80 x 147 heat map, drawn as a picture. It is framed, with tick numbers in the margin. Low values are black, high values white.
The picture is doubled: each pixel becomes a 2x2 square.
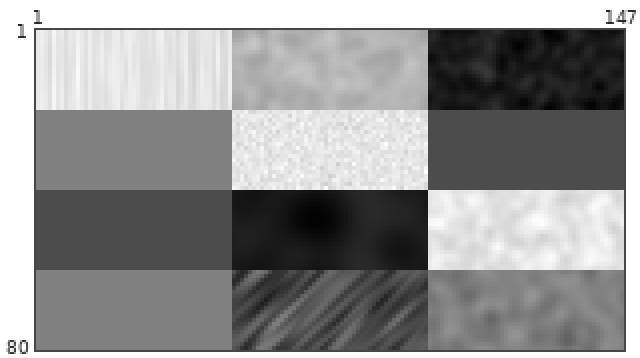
The table splits into 4 rows of 3 panels. Panel 1,1: very high, streaked downward, faint in contrast. Panel 1,2: high, blotchy, faint in contrast. Panel 1,3: very low, blotchy, faint in contrast. Panel 2,1: middling, flat. Panel 2,2: very high, fine-grained, faint in contrast. Panel 2,3: low, flat. Panel 3,1: low, flat. Panel 3,2: very low, smooth, faint in contrast. Panel 3,3: very high, blotchy, faint in contrast. Panel 4,1: middling, flat. Panel 4,2: low, slanting up to the right. Panel 4,3: middling, blotchy, faint in contrast.
